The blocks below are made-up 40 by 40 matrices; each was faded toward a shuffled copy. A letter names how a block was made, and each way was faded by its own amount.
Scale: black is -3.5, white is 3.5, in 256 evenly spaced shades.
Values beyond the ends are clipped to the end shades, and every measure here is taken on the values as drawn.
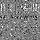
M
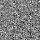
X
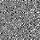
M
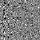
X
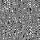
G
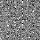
X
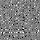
G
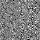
X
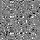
G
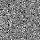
X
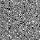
X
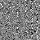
X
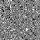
M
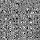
M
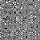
G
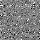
M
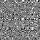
M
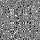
G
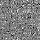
M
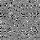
G
